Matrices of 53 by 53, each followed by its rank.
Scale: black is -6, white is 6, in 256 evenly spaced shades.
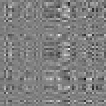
three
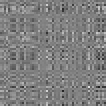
three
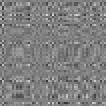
three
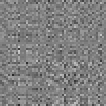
five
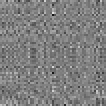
five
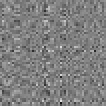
five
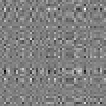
three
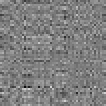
five
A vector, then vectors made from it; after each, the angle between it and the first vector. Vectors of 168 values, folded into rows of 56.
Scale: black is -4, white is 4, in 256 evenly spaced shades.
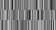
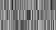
nearly parallel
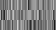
partly opposed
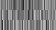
orthogonal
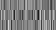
partly aligned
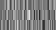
partly opposed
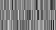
nearly parallel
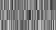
nearly parallel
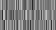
orthogonal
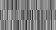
partly aligned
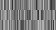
nearly parallel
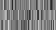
nearly parallel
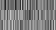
partly aligned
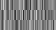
partly aligned
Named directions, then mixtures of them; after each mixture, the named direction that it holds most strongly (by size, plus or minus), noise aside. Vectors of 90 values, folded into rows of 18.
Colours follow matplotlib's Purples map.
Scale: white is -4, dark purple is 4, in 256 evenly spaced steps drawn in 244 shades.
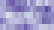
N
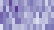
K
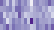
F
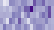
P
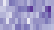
P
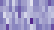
F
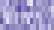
F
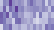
K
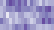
N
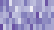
K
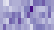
P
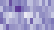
F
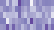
F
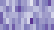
F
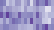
N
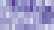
N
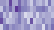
F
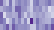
F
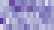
N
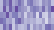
K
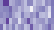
P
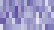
K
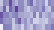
K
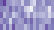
P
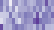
K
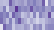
K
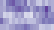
N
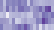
N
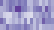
N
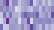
F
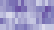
N
